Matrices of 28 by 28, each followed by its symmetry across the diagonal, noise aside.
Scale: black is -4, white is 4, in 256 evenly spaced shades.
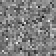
antisymmetric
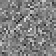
symmetric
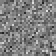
antisymmetric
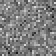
symmetric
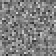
antisymmetric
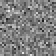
neither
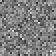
symmetric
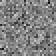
symmetric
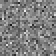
antisymmetric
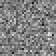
neither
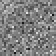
symmetric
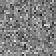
antisymmetric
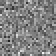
neither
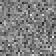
neither
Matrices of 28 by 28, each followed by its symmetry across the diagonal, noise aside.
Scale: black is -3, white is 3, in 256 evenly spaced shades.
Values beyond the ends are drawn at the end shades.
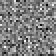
antisymmetric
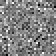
symmetric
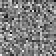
antisymmetric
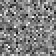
antisymmetric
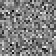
neither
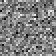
neither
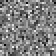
neither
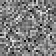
symmetric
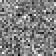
neither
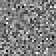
antisymmetric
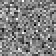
neither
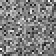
symmetric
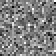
neither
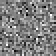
antisymmetric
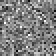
neither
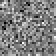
symmetric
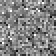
symmetric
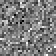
symmetric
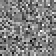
antisymmetric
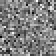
antisymmetric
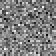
neither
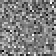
antisymmetric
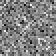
symmetric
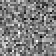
antisymmetric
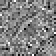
symmetric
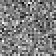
antisymmetric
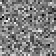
neither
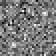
symmetric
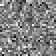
neither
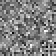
symmetric
